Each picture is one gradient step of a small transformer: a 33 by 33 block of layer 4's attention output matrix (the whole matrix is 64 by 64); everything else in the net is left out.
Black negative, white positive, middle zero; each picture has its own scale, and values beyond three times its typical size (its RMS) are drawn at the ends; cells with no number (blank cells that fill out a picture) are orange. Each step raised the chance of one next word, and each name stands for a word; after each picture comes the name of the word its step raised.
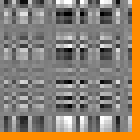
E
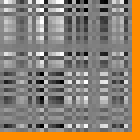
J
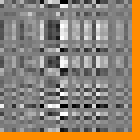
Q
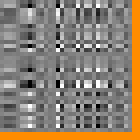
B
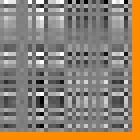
J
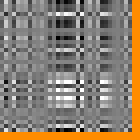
J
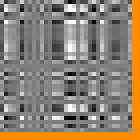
E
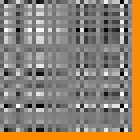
Q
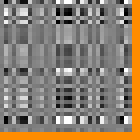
E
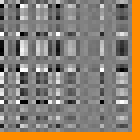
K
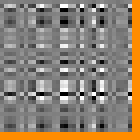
B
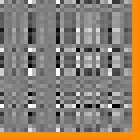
Q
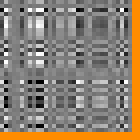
J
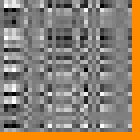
B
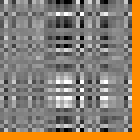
J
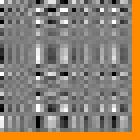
E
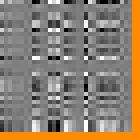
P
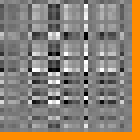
K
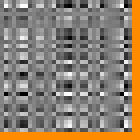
B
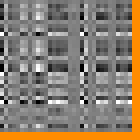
K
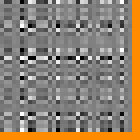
P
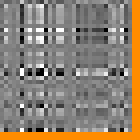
Q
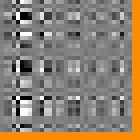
K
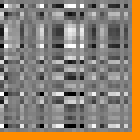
B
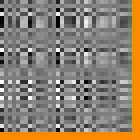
J
